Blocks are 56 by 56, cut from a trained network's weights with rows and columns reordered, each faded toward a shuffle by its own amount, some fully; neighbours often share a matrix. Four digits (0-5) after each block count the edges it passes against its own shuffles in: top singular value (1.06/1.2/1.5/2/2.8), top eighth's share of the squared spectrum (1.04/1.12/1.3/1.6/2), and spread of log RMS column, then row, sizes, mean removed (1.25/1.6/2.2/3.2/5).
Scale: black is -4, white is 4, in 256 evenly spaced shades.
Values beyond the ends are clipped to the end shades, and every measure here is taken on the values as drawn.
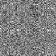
3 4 2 2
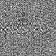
3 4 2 2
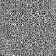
3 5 2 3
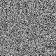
2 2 0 0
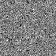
3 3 0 1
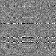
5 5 2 3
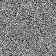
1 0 0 0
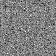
0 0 0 0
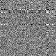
4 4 2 2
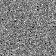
2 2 0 0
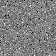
0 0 0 0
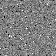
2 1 0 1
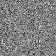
2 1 0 0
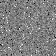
0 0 0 0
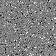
0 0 0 0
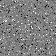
0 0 0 0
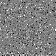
2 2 0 1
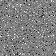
1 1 0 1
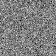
1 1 0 0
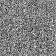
2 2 0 0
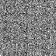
3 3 0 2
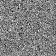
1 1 0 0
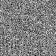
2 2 0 0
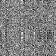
3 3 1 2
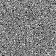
1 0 0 0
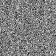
2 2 0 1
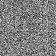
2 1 0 0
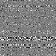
4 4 1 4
